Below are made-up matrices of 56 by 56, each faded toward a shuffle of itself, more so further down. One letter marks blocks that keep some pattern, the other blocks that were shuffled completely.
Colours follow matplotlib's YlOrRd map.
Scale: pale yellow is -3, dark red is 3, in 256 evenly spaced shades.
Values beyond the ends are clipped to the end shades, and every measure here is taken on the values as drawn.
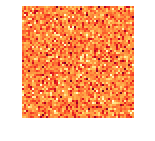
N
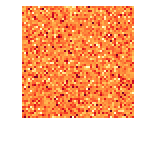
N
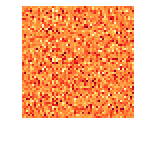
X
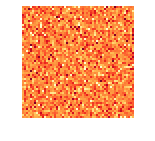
N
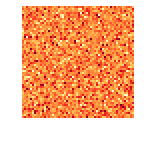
N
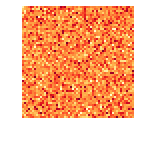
N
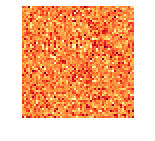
X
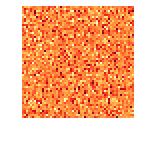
X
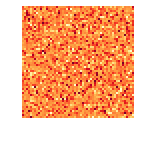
N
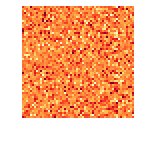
X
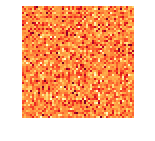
X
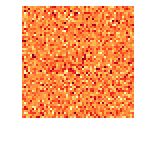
X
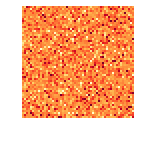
N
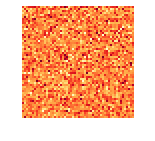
X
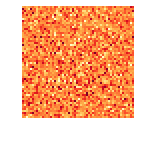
X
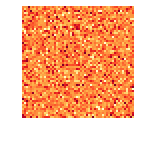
X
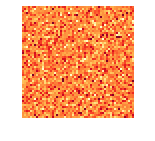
N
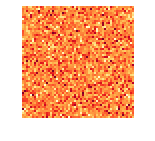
N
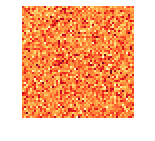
N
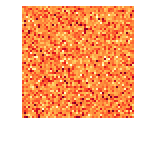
N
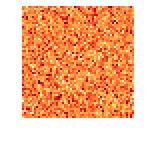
N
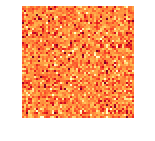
X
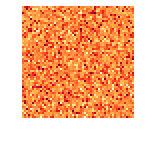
N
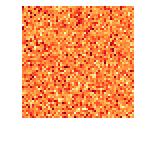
N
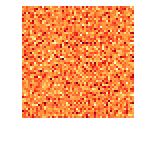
X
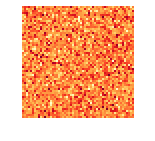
N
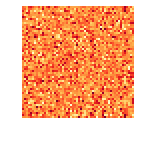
X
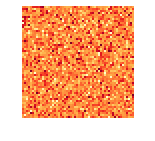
N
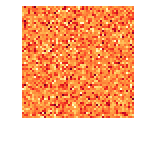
X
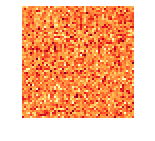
X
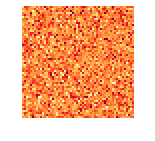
N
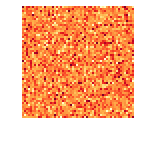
X
